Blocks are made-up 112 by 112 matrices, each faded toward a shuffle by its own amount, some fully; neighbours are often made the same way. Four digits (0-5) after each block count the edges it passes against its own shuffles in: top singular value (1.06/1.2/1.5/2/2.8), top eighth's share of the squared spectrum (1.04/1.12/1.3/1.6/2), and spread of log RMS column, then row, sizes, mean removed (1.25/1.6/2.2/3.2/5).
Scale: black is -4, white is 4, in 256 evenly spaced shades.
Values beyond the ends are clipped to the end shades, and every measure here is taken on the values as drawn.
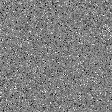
0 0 0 0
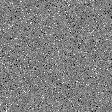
2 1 0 0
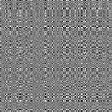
5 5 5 4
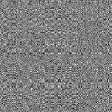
5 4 3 3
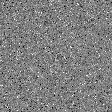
1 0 0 0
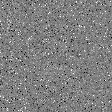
0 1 1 0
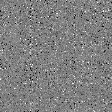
2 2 2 2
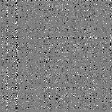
2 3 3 3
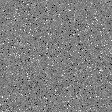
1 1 0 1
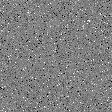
0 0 0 0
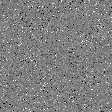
0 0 0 0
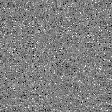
3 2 1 1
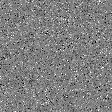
0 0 0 0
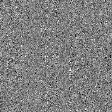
1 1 3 0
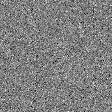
0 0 1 0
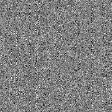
1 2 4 0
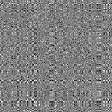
5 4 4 3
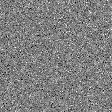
2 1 0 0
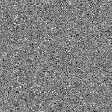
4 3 1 1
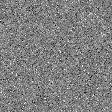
1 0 0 0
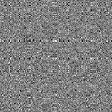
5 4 3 3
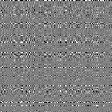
5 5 3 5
